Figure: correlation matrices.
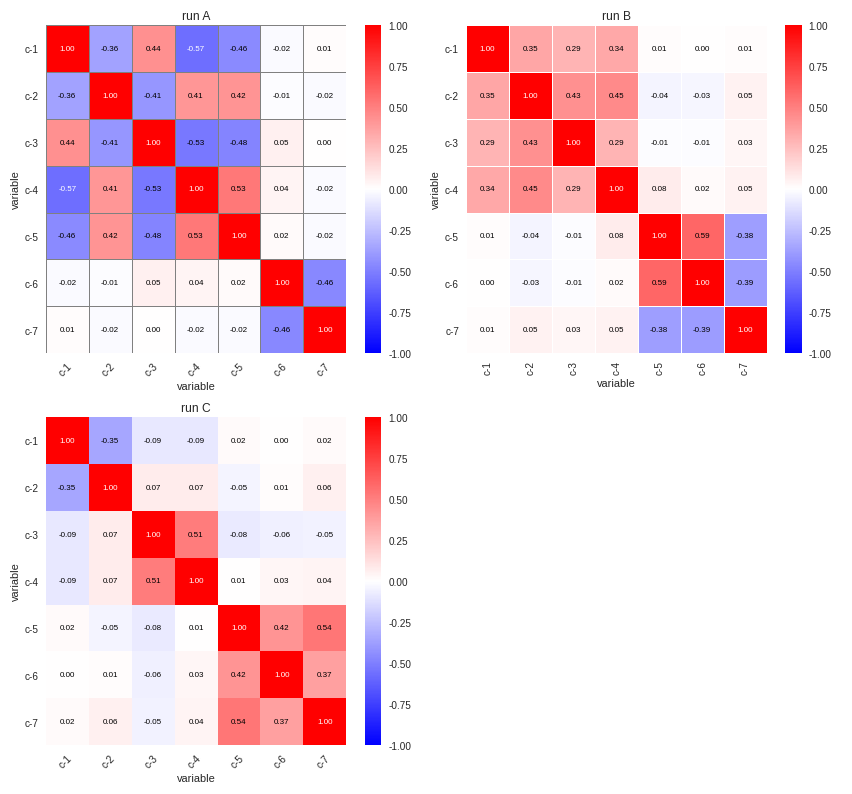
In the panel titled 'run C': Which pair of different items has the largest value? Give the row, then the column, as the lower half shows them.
c-7, c-5
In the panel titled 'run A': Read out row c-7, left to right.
0.01 -0.02 0.00 -0.02 -0.02 -0.46 1.00
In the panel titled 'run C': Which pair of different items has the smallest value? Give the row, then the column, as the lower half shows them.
c-2, c-1
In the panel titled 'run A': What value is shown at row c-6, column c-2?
-0.01
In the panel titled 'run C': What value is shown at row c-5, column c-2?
-0.05
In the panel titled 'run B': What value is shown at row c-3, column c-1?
0.29
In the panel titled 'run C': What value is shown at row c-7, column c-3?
-0.05
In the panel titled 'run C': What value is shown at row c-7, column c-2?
0.06
